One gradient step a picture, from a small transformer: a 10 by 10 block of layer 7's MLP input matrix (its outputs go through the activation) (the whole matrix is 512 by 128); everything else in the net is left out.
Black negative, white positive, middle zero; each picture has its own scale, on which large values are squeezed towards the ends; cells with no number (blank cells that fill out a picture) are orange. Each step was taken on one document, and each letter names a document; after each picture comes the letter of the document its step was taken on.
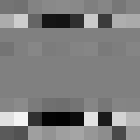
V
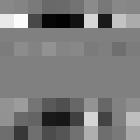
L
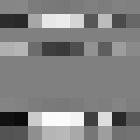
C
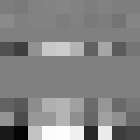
L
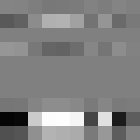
C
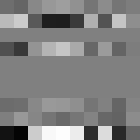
L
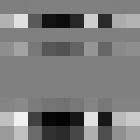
V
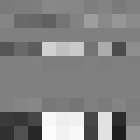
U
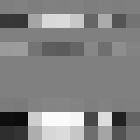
C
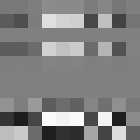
U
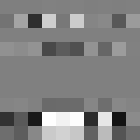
U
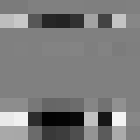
V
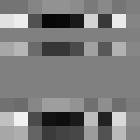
V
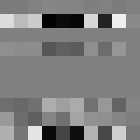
U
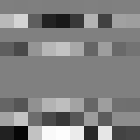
L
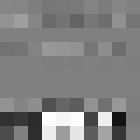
U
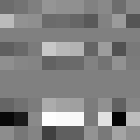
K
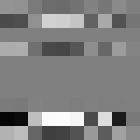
C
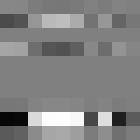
C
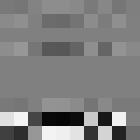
V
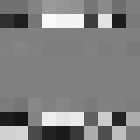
U
